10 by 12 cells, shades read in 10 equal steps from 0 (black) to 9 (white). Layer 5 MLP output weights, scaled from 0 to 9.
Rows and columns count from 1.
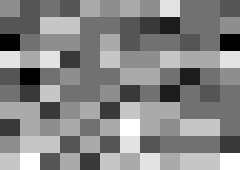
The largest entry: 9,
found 3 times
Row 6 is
4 2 7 4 4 5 2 4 1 4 3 4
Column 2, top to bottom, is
3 3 4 6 0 2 6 6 7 9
